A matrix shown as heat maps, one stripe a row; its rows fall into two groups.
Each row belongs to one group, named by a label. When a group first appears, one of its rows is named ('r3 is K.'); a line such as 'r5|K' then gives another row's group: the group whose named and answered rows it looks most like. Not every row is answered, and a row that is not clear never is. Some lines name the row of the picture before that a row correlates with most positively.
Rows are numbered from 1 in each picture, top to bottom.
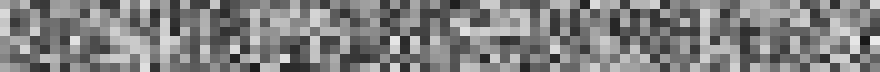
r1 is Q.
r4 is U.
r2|U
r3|U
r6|Q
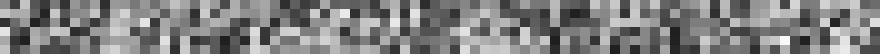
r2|Q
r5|U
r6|U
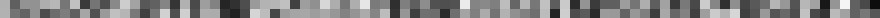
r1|U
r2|U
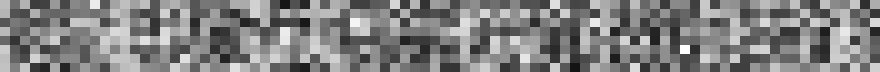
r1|Q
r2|U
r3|Q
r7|U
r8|Q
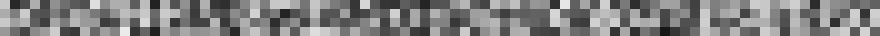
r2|Q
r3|Q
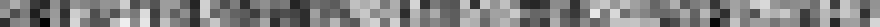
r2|Q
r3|Q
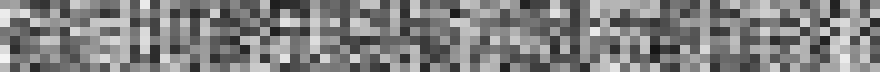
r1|Q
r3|U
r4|Q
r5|U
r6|U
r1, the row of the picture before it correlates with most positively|3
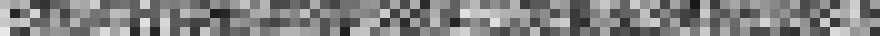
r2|U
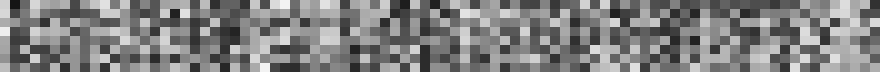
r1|U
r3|Q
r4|U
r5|U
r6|Q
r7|U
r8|Q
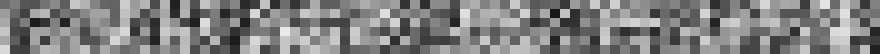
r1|Q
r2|U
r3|Q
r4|U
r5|U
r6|U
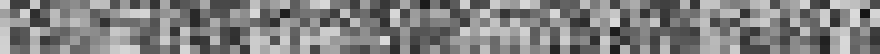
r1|U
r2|Q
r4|U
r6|U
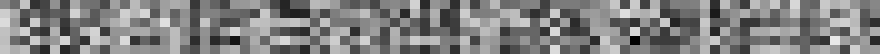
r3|U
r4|Q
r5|U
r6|Q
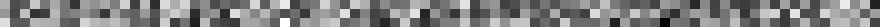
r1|U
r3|U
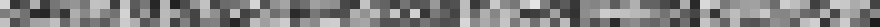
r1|U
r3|U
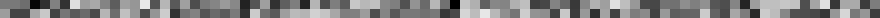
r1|Q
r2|U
